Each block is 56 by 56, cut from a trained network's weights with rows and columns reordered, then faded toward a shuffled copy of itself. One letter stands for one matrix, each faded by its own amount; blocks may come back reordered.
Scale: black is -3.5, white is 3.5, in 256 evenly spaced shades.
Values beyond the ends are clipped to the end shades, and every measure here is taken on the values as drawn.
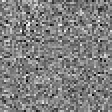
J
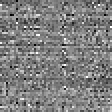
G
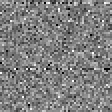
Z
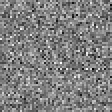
Z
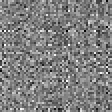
J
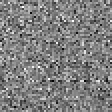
Z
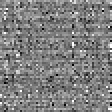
G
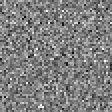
Z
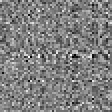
J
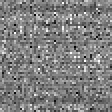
G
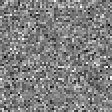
Z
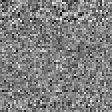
J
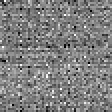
G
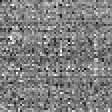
G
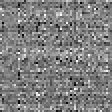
G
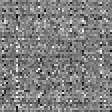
G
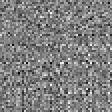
J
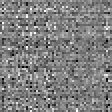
G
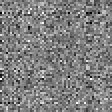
J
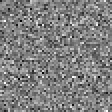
Z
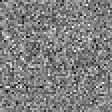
Z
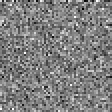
Z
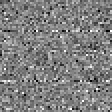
Z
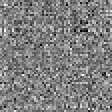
J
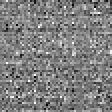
G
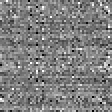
G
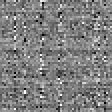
G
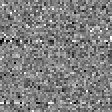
Z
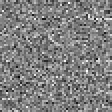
Z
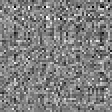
J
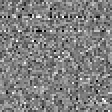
Z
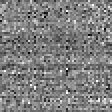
G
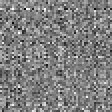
J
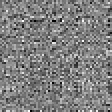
J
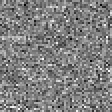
Z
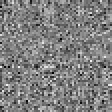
J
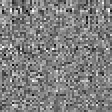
J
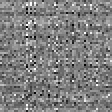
G
